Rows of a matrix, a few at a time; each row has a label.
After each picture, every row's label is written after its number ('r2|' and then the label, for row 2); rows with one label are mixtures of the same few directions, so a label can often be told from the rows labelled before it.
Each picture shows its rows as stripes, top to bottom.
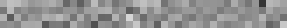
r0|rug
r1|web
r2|web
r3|web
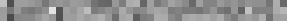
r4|web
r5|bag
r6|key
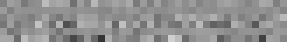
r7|web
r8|web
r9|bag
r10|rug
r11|key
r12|key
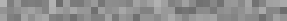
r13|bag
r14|bag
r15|key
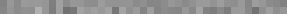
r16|bag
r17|rug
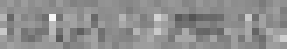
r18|key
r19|web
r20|bag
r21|bag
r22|bag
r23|bag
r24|rug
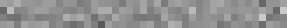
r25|rug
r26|web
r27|rug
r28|key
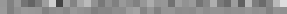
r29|bag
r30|web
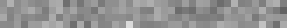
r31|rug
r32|bag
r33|bag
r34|web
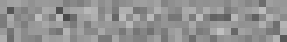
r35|rug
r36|key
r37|rug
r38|web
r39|rug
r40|web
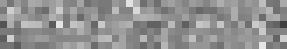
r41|web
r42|key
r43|rug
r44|bag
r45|rug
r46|web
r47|rug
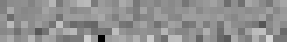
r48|bag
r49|web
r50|key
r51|key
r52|rug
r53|key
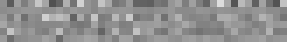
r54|rug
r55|bag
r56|web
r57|bag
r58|key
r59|key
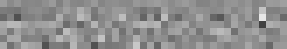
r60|bag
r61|rug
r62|rug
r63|rug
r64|rug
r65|key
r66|web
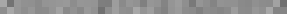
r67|web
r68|key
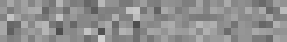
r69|key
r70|web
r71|key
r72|key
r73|key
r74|key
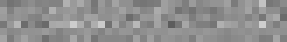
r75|rug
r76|bag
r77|web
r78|key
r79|key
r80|web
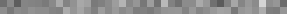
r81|rug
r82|rug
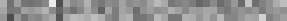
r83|bag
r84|key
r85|key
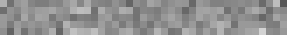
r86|web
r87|bag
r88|key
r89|rug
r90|key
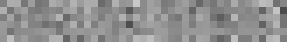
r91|key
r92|web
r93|rug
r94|web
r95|key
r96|rug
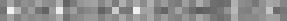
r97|rug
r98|key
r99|rug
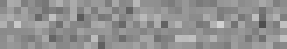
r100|key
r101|web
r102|rug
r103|rug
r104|rug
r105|bag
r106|key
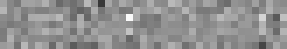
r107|key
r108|bag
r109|web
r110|rug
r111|web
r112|web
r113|key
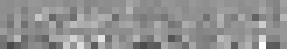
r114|web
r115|web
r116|rug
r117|key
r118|bag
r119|key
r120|rug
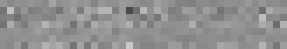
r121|bag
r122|web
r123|rug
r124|web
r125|rug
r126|bag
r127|web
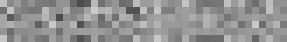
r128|bag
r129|web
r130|key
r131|rug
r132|key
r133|bag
